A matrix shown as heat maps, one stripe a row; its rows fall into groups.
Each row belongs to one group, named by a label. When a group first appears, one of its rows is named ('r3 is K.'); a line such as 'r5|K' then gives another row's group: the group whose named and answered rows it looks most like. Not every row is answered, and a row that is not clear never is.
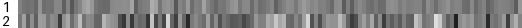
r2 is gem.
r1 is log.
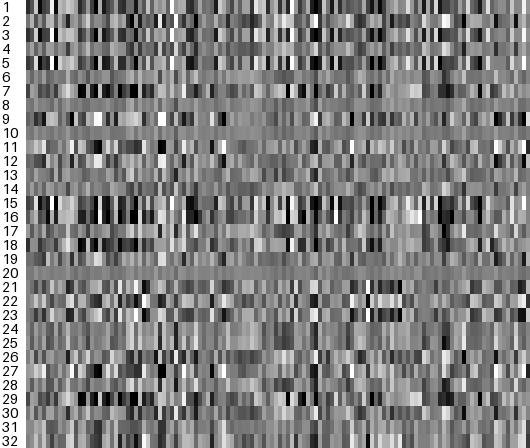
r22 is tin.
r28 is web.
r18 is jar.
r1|jar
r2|gem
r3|jar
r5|jar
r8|web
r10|web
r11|tin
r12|log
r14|gem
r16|jar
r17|web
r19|log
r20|web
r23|log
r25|web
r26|gem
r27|tin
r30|gem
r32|tin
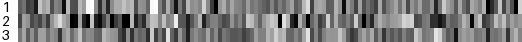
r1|log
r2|jar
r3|gem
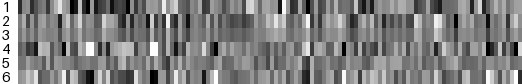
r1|jar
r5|web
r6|tin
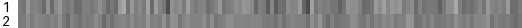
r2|web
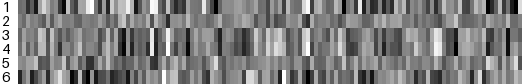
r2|web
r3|gem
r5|tin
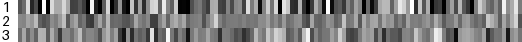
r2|tin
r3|gem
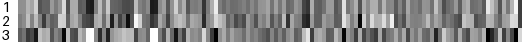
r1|tin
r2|tin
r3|log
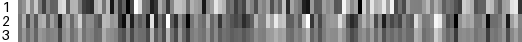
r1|tin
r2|gem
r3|gem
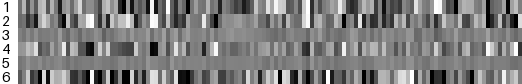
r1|gem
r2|log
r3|web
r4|tin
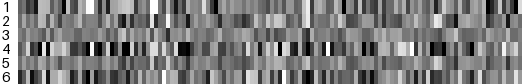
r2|gem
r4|jar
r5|gem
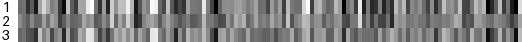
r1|log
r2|log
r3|log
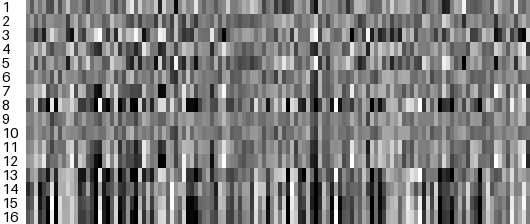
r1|web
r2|gem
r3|log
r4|tin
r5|gem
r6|web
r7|tin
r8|jar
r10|web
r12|tin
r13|jar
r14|jar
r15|jar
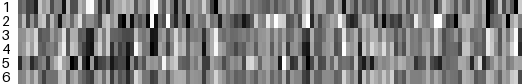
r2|gem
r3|tin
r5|jar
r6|tin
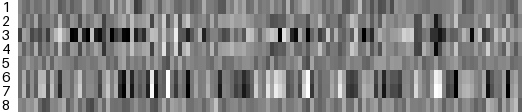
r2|web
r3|jar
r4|web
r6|gem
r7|gem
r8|tin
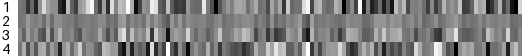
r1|log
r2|web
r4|gem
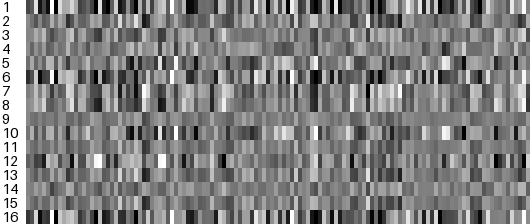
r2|log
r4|web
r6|jar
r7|tin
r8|tin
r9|log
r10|gem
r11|log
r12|log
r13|log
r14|tin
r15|log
